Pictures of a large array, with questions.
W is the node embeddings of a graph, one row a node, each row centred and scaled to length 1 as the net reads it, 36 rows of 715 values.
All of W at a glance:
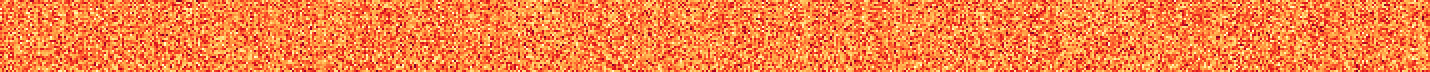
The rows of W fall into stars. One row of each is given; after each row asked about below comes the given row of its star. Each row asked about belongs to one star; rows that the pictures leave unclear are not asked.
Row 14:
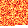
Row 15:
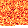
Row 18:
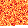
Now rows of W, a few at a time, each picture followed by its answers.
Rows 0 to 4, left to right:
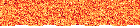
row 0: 14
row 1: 15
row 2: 18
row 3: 15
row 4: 14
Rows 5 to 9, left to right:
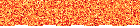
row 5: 18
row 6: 14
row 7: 14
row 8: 14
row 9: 15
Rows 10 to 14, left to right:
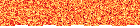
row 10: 14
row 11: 18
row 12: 18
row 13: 15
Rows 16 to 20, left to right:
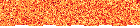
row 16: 14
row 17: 14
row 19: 18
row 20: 14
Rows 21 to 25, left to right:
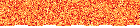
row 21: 18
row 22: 18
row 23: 14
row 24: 15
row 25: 18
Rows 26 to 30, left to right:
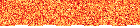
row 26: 18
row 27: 15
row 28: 15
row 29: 15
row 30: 14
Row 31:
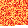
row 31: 14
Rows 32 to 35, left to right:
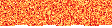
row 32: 18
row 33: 18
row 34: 18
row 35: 14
